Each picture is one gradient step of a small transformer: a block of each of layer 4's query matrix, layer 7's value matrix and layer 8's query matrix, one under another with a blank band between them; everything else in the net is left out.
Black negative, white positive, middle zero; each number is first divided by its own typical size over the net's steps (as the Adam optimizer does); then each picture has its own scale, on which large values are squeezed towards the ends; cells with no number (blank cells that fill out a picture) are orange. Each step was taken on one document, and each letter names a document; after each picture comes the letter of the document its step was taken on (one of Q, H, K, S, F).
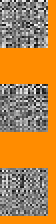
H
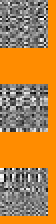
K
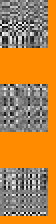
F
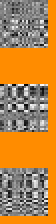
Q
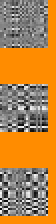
Q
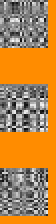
Q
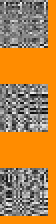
Q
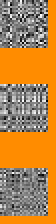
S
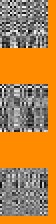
H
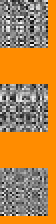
K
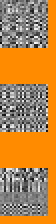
K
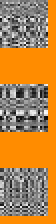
K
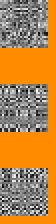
F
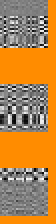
Q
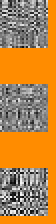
F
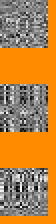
K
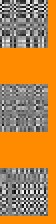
H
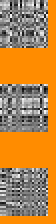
S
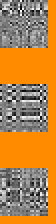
H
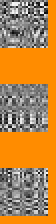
Q
